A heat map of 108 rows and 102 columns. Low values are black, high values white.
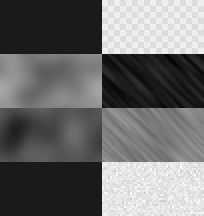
It is made of 4 by 2 panels. Panel 1,1: very low, flat. Panel 1,2: very high, checkered, faint in contrast. Panel 2,1: middling, smooth. Panel 2,2: very low, slanting down to the right, faint in contrast. Panel 3,1: low, smooth. Panel 3,2: middling, slanting down to the right, faint in contrast. Panel 4,1: very low, flat. Panel 4,2: very high, fine-grained, faint in contrast.
